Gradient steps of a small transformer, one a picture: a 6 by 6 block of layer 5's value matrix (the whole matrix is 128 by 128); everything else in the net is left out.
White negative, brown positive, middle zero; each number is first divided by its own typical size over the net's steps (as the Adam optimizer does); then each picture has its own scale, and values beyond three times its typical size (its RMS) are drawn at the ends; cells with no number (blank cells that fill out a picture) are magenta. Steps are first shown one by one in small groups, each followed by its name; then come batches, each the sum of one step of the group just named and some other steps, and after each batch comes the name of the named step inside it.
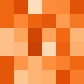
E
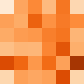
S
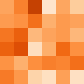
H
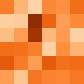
E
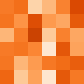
E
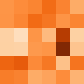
H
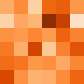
E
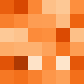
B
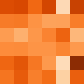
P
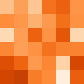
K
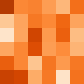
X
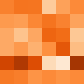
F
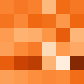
F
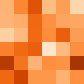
X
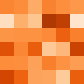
X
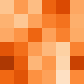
K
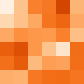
B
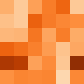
X
